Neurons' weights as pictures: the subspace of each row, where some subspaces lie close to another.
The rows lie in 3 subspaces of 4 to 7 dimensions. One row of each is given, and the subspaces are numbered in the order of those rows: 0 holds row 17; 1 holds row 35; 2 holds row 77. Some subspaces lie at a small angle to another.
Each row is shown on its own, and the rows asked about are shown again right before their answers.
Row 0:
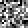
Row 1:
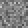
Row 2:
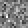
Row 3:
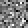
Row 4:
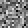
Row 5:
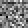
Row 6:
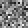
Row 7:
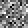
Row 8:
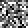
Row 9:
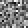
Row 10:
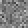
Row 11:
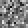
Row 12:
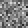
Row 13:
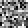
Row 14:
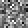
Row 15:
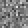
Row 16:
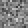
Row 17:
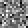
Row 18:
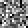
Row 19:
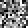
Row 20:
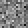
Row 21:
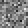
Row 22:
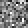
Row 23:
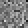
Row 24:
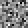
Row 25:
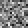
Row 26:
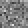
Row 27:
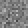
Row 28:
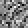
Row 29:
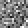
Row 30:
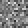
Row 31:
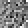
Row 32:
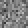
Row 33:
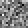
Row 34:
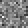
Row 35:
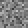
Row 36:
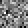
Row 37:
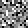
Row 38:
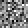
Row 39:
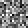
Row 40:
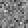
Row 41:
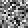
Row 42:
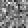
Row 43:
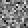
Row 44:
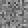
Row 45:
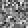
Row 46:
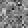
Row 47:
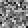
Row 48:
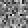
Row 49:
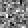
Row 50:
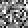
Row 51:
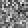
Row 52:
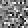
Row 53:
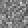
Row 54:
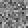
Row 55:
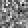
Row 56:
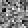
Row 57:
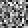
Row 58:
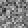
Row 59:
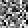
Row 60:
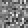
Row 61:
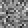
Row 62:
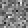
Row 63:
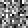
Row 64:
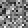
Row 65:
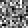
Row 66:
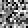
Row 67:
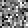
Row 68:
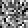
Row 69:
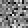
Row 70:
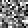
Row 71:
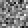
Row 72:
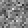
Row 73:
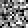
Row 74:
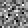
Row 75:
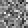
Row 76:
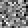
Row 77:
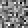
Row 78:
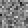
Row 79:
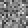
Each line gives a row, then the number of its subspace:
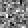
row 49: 1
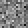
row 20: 2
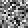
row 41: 1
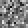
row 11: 1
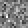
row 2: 1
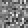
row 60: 2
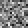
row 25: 1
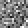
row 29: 2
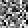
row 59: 2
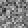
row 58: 0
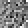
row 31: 2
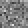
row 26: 1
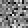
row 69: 0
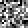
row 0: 1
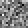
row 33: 1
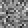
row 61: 2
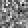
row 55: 0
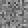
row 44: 2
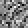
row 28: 1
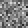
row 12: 0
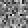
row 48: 0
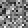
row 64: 0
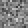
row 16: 2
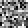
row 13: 1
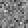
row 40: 1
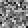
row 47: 0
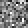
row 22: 2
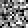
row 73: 1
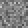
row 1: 2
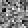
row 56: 1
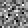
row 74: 1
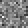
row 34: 2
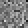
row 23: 2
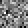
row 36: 2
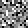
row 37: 2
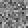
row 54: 0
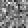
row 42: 1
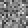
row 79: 0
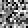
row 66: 0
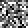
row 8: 1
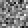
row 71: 2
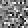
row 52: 2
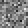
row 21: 1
